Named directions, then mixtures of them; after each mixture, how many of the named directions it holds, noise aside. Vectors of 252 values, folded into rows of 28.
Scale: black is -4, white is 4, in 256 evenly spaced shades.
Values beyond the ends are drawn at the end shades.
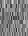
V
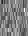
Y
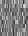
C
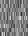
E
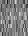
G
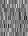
three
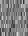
two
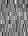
one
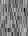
one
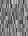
three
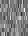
two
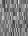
two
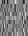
three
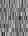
one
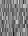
one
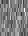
two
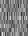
one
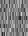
one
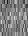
one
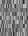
two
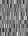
three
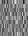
three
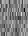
three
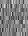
two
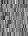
three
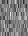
three
